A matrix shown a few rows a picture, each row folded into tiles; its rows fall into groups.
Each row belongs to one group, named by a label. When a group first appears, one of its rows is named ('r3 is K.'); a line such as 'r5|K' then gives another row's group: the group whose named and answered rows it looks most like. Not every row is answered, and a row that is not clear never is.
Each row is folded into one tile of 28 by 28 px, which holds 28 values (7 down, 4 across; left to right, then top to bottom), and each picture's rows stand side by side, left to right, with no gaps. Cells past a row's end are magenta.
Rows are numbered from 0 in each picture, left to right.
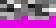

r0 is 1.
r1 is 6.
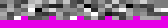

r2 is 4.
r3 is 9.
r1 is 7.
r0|4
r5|6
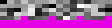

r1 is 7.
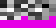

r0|4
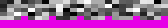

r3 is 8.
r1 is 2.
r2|7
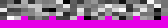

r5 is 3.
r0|2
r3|8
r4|4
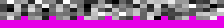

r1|3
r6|8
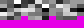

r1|3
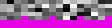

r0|4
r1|1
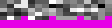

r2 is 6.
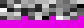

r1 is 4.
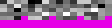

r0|3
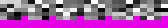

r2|9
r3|3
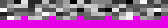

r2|2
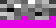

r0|1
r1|8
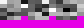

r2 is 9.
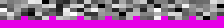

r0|9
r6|1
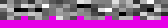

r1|1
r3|6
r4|8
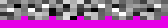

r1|9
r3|1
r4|9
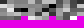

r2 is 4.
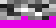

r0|6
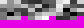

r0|8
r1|2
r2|7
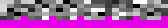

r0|7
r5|8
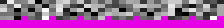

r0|3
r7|4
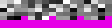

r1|4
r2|3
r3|3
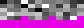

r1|1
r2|4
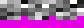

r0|8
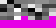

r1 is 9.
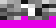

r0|8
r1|7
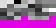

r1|6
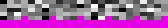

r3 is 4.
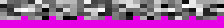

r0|6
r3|9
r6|2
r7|7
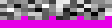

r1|1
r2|7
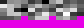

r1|2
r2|9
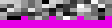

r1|2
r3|3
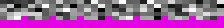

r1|1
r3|3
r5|3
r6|6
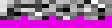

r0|7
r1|9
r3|3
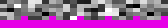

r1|7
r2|4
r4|7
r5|8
